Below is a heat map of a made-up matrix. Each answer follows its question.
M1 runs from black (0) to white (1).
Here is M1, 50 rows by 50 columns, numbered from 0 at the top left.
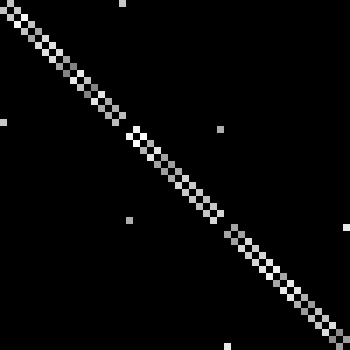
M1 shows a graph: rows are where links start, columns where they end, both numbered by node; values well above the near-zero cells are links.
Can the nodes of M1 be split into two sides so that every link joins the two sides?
yes
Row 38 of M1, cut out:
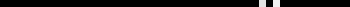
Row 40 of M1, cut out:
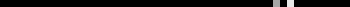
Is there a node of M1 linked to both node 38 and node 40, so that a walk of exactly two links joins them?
yes
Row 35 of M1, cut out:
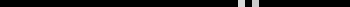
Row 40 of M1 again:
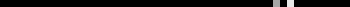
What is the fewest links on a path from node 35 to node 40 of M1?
5
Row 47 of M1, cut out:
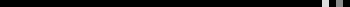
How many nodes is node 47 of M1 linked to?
2
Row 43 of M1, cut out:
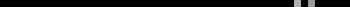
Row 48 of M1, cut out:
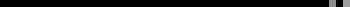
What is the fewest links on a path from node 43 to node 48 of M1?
5
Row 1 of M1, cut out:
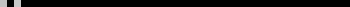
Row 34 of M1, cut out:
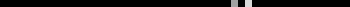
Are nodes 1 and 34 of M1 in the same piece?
no
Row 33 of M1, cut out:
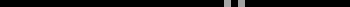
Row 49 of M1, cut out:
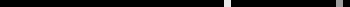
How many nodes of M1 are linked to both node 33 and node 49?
1
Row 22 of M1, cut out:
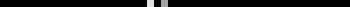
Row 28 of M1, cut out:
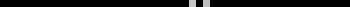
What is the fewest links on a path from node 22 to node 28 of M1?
6
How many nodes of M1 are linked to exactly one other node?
0
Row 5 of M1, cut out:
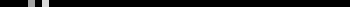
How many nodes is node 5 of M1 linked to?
2
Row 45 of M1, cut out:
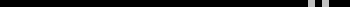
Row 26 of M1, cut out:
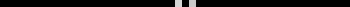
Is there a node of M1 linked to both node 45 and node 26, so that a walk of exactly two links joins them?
no
